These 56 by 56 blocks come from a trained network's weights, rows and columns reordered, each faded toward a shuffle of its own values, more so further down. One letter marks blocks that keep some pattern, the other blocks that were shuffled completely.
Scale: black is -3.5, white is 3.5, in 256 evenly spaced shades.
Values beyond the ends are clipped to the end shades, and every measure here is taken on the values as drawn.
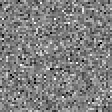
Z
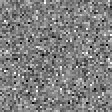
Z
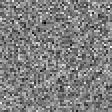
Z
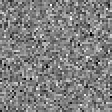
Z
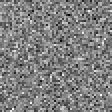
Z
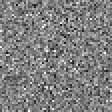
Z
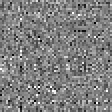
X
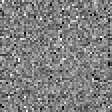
X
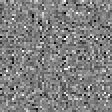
X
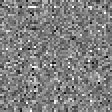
X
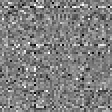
X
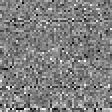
X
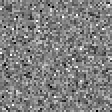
Z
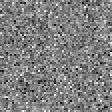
Z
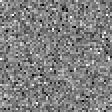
Z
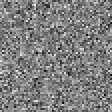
Z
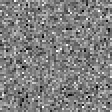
Z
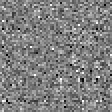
X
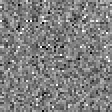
X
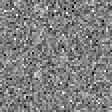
Z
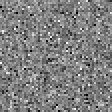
Z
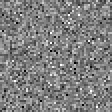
Z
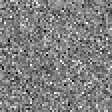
Z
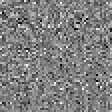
X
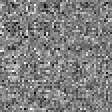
X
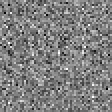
X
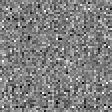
X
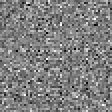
X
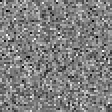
Z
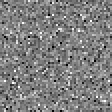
Z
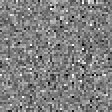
X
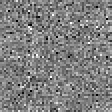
X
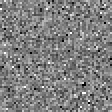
Z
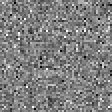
X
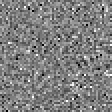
X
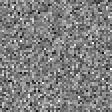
Z
